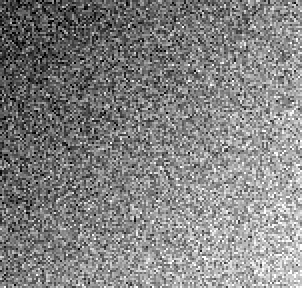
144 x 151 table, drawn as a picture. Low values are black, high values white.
The field climbs toward the bottom right. No single row or column stands out from its neighbours. The ninth with the highest average is the bottom right. No regular stripes run through it.
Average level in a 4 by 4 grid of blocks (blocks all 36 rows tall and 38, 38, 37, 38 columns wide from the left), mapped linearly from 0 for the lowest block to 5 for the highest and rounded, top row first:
0 1 2 3
1 2 3 4
1 2 3 4
2 3 4 5
